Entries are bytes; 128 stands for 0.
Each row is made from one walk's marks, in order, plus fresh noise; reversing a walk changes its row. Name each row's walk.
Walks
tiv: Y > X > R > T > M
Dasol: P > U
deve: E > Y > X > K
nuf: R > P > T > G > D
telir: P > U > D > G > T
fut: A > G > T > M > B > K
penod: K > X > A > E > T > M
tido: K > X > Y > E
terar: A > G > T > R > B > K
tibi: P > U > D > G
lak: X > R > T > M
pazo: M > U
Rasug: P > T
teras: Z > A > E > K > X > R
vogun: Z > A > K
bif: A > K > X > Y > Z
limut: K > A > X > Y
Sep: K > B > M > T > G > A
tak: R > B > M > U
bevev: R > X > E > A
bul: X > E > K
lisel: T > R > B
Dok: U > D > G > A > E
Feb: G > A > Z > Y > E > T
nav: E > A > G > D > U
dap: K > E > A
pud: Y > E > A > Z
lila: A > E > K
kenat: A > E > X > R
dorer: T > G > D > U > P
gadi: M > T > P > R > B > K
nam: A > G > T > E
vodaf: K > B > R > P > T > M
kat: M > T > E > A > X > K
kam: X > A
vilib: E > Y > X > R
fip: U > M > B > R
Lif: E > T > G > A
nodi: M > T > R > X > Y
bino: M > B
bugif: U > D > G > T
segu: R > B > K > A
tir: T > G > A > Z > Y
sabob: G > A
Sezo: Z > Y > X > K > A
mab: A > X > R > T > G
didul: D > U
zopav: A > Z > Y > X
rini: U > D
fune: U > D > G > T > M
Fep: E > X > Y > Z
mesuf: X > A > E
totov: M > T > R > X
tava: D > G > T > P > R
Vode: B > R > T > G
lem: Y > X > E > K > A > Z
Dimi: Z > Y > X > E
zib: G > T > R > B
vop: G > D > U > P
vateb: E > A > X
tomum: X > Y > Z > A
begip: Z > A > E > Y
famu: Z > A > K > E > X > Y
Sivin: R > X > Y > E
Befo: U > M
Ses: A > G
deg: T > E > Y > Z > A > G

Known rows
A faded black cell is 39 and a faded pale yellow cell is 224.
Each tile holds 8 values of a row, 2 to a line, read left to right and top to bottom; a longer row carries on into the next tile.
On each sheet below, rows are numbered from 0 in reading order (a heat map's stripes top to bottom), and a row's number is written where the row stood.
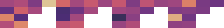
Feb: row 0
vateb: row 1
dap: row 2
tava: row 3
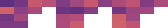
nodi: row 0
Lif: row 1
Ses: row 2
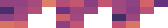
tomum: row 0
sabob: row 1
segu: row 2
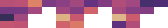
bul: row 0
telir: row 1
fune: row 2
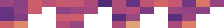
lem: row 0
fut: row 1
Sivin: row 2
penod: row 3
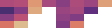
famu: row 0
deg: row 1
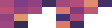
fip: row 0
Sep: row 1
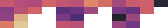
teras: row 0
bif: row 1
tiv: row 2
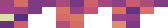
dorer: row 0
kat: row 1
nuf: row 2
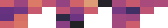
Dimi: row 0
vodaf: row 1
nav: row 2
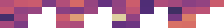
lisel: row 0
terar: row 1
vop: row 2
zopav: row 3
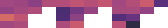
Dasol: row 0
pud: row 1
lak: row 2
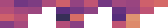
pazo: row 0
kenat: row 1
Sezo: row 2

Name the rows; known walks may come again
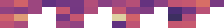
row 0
terar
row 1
totov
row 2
bugif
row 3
lila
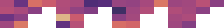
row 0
tido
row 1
fune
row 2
tomum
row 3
Rasug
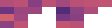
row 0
sabob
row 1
kam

